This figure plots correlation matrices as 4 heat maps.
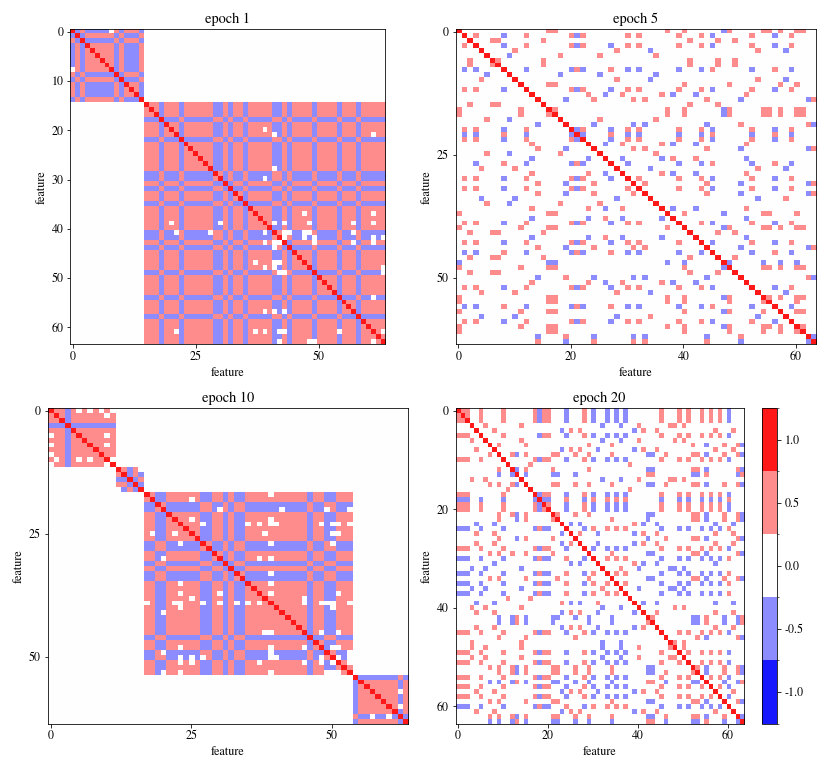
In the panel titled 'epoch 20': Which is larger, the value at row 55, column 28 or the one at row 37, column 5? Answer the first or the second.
the first
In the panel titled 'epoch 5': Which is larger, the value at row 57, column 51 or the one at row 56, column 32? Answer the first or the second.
the first
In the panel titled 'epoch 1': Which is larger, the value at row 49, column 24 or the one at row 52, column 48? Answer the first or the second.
the second
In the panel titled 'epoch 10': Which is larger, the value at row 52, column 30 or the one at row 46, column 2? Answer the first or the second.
the first
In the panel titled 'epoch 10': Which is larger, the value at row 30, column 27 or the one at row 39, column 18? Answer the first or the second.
the second
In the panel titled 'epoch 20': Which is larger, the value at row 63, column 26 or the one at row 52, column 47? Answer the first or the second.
the second
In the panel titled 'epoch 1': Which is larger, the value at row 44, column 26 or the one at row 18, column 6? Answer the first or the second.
the second
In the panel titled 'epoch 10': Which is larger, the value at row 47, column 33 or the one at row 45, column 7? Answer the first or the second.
the second
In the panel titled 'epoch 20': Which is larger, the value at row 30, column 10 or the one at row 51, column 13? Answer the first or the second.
the second
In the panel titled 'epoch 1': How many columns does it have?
64
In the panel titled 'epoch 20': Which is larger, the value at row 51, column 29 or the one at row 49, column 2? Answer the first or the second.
the second
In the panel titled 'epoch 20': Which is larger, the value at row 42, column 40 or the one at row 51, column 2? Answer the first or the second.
the second
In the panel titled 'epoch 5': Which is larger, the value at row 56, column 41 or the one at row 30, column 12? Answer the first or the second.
the second
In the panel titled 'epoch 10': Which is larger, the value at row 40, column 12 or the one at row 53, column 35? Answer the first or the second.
the second
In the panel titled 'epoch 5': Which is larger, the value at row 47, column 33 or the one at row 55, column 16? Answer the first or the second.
the second
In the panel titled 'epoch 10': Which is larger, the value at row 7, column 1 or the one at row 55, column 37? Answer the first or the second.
the first
